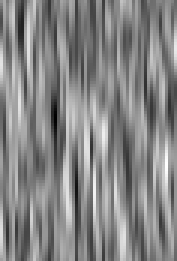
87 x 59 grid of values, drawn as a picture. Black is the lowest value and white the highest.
Overall the values sit about 50% of the way up the scale. There is no overall slope. The grain runs up and down. The halves do not mirror each other. The values follow a bell shape.
